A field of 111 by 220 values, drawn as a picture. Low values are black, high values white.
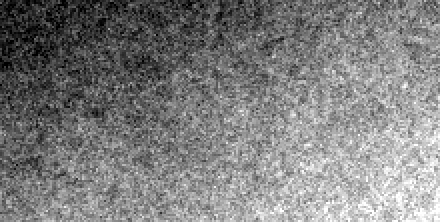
Histogram: bell-shaped. Ninth with the lowest average: top left. Slope: up to the bottom right. Ninth with the highest average: bottom right. Stripes: none. Odd rows or columns: none. Mirror symmetry: none.
